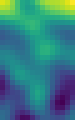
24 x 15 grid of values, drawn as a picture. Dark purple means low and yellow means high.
There are no lone odd cells. There is an overall slope up to the top. The ninth with the lowest average is the bottom right.
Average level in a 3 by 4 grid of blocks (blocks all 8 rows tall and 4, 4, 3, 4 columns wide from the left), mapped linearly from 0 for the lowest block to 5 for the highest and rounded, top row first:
5555
3342
1220
